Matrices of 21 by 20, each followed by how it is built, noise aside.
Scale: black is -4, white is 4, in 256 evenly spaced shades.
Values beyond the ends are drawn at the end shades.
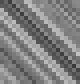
Toeplitz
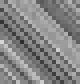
Toeplitz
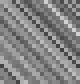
Toeplitz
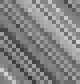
Toeplitz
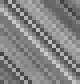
Toeplitz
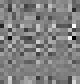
low rank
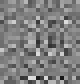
low rank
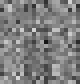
low rank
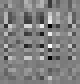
low rank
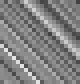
Toeplitz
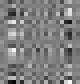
low rank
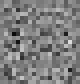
low rank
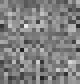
low rank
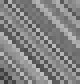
Toeplitz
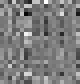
low rank
